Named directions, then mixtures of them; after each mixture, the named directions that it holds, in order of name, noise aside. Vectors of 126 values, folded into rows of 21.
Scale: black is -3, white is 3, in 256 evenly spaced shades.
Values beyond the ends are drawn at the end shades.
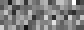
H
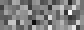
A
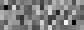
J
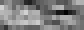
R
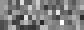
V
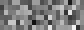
A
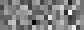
A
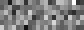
H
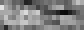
R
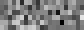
V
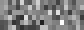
V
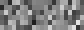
A, H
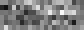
J, R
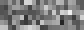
R, V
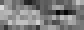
R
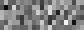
J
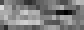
R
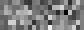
A, R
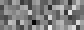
A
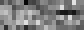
H, R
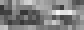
R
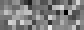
A, R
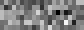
J, R
